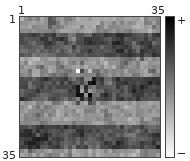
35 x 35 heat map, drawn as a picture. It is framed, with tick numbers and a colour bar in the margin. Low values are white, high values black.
In the centre lies a patch that is rougher than the rest. The grain runs across in streaks. No overall slope runs across the table. Values change most from cell to cell in the centre. Horizontal stripes repeat 3 times down the table.
